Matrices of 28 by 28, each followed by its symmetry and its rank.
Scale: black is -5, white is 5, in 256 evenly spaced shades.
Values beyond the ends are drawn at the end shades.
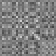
symmetric, rank three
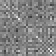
symmetric, rank five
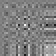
symmetric, rank two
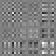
symmetric, rank two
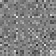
symmetric, rank three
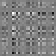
symmetric, rank two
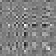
symmetric, rank three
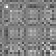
symmetric, rank three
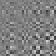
antisymmetric, rank two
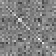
symmetric, rank five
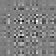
antisymmetric, rank two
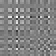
symmetric, rank two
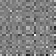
symmetric, rank three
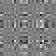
antisymmetric, rank two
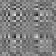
symmetric, rank two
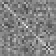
symmetric, rank five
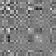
symmetric, rank three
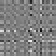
antisymmetric, rank two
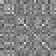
symmetric, rank five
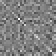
symmetric, rank five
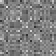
symmetric, rank three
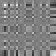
symmetric, rank two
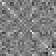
symmetric, rank five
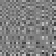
antisymmetric, rank two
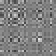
symmetric, rank two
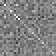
symmetric, rank five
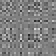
antisymmetric, rank two
